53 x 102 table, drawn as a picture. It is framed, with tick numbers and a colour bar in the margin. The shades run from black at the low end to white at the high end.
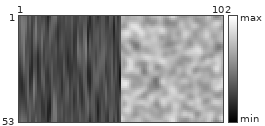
It is made of 1 by 2 panels. Panel 1,1: low, streaked downward. Panel 1,2: high, blotchy.
